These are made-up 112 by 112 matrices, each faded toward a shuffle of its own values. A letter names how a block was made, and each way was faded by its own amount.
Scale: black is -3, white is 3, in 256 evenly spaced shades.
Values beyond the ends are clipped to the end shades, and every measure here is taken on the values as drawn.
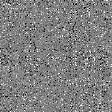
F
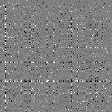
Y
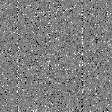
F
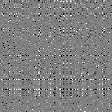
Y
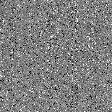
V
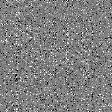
F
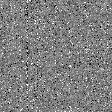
V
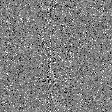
V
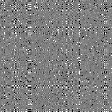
Y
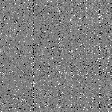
F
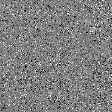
F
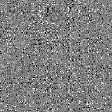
F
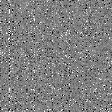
F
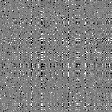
Y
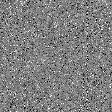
V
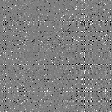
Y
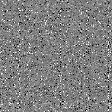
F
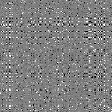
Y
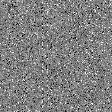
V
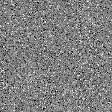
V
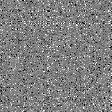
F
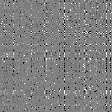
Y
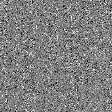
V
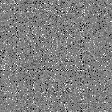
F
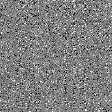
F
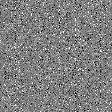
V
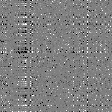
Y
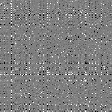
Y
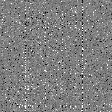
F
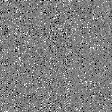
F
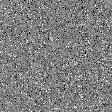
V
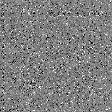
F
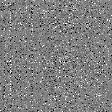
F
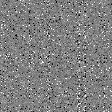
F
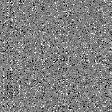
F
